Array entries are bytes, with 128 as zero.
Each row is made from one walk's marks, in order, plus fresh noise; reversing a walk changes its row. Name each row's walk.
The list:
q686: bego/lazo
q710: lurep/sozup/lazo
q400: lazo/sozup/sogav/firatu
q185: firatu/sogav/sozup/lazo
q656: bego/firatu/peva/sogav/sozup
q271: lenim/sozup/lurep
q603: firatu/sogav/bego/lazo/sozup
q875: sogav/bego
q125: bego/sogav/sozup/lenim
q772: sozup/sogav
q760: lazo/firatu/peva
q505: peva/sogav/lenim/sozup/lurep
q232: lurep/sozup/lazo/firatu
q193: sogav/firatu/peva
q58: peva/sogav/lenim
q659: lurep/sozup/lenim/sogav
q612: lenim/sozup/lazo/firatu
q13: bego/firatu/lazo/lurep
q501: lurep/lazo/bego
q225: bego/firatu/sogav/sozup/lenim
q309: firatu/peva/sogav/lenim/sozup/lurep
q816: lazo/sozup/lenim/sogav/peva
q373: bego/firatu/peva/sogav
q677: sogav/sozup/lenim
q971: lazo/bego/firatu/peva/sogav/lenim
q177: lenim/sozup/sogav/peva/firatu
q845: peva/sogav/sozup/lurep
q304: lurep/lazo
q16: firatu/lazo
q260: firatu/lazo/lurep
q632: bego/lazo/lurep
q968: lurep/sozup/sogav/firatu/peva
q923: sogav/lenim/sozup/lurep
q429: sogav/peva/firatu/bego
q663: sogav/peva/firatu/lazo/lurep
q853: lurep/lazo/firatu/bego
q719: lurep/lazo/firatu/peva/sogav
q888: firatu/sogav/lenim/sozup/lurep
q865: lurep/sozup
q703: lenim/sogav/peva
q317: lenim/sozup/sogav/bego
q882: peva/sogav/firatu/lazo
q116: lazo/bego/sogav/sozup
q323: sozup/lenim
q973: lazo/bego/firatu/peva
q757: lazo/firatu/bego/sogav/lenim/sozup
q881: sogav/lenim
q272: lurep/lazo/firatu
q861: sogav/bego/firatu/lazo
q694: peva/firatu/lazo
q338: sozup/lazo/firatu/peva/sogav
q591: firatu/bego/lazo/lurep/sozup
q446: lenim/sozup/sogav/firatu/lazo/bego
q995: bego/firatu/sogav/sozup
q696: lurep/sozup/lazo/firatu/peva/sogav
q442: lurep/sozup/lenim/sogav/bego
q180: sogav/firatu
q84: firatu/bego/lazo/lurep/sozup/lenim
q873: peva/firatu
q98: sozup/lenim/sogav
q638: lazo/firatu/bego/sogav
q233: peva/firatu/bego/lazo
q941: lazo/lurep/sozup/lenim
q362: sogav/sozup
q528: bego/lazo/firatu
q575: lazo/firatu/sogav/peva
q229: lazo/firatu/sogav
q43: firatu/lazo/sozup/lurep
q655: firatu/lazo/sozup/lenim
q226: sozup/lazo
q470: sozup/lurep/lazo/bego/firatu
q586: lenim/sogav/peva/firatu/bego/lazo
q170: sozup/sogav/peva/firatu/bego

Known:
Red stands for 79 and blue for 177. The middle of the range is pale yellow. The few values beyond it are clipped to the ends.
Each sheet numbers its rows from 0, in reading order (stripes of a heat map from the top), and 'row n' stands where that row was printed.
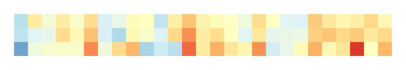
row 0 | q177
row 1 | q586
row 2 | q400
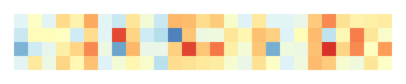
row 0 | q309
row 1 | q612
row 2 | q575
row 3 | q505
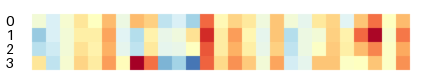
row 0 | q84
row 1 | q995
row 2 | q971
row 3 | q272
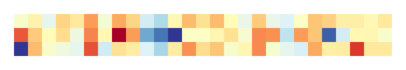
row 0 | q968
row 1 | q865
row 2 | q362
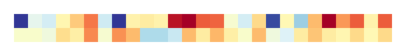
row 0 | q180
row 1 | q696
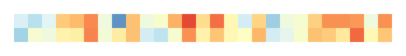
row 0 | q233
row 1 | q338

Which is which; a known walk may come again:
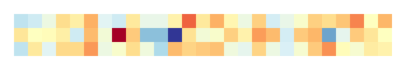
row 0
q971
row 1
q941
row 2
q845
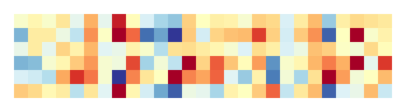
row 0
q442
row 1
q226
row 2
q505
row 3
q16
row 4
q873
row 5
q271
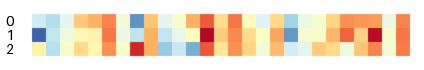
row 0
q233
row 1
q229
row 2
q853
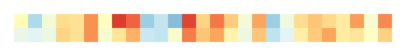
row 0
q260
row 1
q719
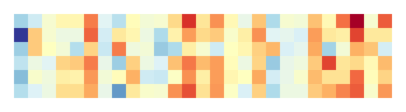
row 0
q995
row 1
q362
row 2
q98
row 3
q663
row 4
q338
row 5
q656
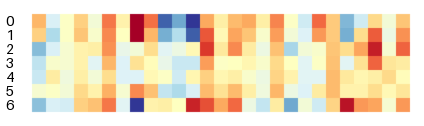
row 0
q304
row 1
q501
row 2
q603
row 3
q446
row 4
q177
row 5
q696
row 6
q429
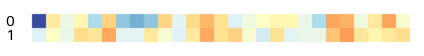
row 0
q881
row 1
q309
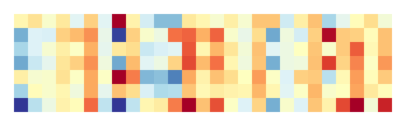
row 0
q659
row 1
q882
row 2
q757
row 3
q575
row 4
q232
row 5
q816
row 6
q875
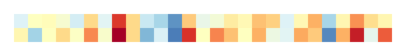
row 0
q612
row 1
q632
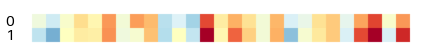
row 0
q591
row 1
q528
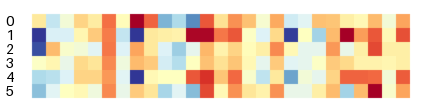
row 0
q272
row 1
q180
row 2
q772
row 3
q968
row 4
q373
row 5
q116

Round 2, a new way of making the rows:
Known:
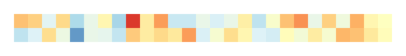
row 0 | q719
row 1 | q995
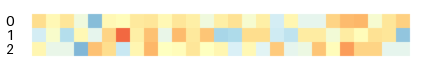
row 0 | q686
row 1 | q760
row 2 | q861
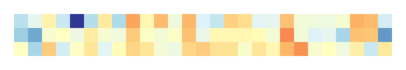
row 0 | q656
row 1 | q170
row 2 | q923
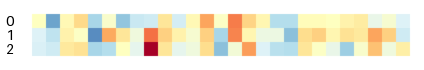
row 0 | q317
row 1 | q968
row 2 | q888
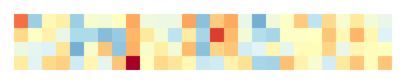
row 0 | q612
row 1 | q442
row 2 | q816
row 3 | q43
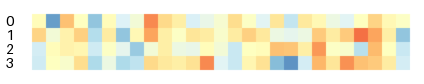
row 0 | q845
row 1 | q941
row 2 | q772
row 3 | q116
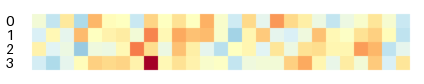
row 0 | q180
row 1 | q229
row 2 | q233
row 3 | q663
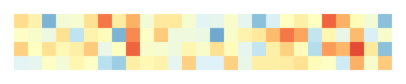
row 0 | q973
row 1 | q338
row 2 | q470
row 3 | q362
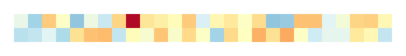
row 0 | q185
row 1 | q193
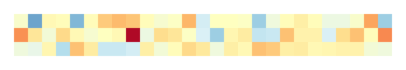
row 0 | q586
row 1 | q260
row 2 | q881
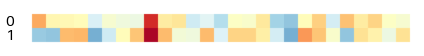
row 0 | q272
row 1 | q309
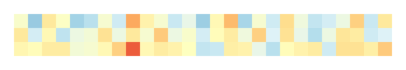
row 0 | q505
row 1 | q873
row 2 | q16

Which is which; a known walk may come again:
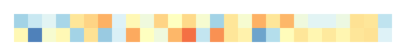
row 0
q193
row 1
q446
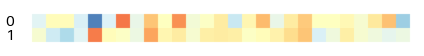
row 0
q373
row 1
q429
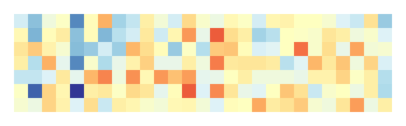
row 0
q703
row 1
q317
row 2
q659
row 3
q125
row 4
q575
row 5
q177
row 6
q226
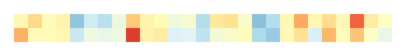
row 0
q865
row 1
q272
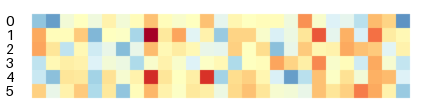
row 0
q170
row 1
q696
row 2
q501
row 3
q772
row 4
q400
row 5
q941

